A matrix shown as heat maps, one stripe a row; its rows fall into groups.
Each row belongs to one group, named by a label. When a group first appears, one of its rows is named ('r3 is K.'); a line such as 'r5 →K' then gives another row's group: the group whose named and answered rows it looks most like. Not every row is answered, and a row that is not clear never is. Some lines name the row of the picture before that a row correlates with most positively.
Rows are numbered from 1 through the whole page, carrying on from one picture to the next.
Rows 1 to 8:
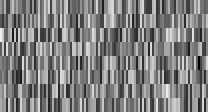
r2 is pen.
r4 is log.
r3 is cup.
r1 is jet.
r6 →pen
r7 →cup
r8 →cup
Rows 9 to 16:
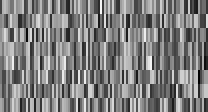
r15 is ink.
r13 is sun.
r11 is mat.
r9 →mat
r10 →jet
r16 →jet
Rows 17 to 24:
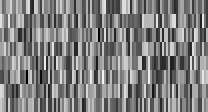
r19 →jet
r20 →cup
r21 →ink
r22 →ink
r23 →cup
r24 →cup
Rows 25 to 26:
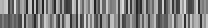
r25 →mat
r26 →pen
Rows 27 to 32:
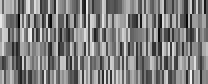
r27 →sun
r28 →cup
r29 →mat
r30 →cup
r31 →pen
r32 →jet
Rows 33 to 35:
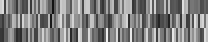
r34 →ink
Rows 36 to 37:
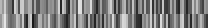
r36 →mat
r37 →mat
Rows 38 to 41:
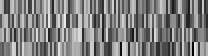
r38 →jet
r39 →mat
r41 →ink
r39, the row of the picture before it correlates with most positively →36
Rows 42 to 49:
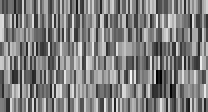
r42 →pen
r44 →cup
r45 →ink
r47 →pen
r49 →jet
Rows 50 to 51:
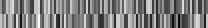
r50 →sun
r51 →jet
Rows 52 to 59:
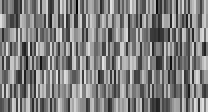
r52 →pen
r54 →ink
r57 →jet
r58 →log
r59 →ink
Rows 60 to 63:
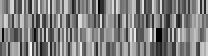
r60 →jet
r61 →mat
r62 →pen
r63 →ink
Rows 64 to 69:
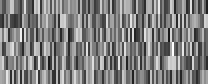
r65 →pen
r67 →sun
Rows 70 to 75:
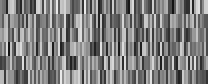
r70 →jet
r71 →mat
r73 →mat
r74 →pen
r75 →log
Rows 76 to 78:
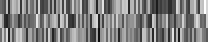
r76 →ink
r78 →mat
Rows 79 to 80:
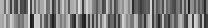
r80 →sun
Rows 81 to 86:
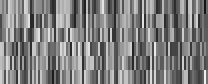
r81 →sun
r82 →sun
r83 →sun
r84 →log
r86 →log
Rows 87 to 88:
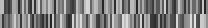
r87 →jet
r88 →ink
